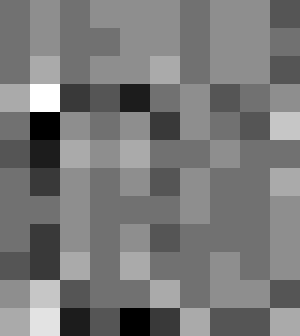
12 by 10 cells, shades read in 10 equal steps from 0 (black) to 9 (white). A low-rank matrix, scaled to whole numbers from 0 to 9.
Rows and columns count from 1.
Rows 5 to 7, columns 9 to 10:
3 7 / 4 4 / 4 6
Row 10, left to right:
3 2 6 4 6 4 4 5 4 5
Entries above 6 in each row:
0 0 0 1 1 0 0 0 0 0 1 1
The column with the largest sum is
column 10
